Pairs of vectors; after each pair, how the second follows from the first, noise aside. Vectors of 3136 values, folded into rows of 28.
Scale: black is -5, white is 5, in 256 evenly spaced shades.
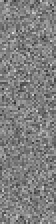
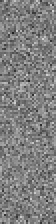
negated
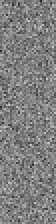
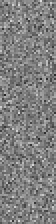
negated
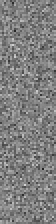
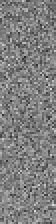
shuffled
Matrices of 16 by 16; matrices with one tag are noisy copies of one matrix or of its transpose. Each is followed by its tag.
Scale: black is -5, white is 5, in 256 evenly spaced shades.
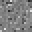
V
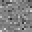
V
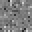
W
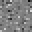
V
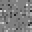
W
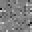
W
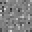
V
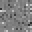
W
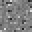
V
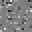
V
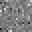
V
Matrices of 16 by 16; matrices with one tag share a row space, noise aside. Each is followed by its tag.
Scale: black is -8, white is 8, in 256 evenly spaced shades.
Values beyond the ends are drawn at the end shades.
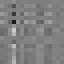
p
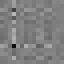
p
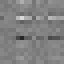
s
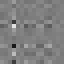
p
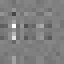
p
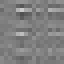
s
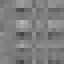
s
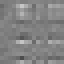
s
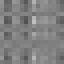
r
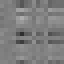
s
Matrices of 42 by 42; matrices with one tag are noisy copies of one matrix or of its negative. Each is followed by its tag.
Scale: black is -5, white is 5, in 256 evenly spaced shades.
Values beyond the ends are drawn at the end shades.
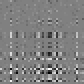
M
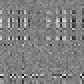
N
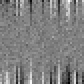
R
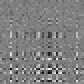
M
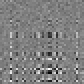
M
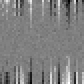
R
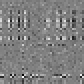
N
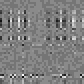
N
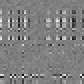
N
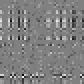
N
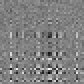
M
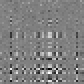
M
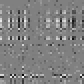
N
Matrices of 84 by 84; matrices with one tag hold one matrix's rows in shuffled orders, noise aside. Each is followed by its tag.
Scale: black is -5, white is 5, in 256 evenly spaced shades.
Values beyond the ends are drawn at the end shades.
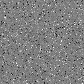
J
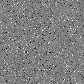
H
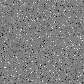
J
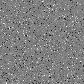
H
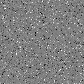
J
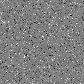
H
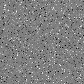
J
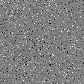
H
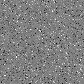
J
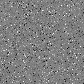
H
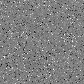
H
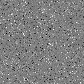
H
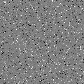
J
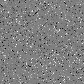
J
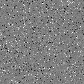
H
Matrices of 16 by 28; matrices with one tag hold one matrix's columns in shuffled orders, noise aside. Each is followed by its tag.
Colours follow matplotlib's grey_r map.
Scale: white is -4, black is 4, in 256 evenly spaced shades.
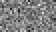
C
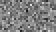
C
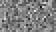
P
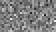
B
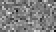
C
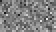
B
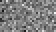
C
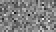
B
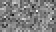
P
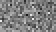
B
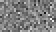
B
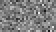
C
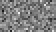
C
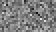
B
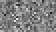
B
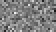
C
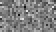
P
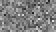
B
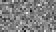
C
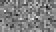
P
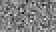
B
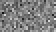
B
